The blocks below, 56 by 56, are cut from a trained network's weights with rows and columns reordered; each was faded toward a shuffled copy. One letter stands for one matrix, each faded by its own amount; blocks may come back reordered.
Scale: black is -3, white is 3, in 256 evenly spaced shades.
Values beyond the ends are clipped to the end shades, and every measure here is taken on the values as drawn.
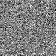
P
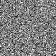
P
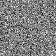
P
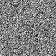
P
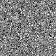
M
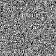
M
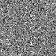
M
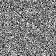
P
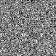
M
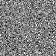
M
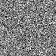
P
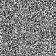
M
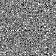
M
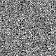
M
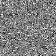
M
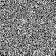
P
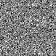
P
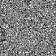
M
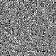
M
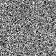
P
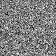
P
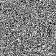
P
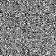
M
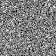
P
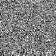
M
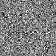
M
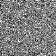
M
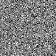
M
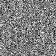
P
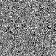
M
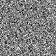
P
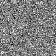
P
